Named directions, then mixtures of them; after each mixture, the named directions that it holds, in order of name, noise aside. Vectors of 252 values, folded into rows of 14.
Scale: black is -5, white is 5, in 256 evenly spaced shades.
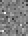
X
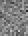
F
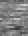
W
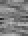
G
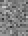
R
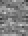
G, X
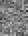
F, G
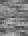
G, W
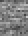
R, W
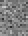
R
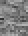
F, G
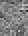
F, W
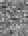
R, W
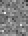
G, X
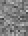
F, G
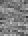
F, G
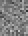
F
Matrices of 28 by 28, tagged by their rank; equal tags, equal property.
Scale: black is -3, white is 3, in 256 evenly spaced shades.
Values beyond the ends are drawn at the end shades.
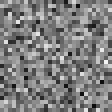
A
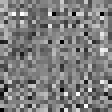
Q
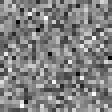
A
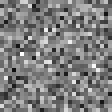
A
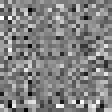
Q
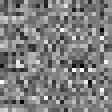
Q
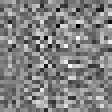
Q
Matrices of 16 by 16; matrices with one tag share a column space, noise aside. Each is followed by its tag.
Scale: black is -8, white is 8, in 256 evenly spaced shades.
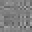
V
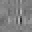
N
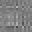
V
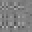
V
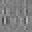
N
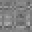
V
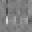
N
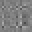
V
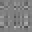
V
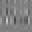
N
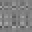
V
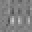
N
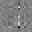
V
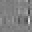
N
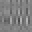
N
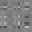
V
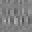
N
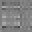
V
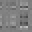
V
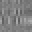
N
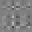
V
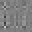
V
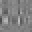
N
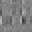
N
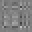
V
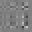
V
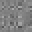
V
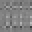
V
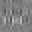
N
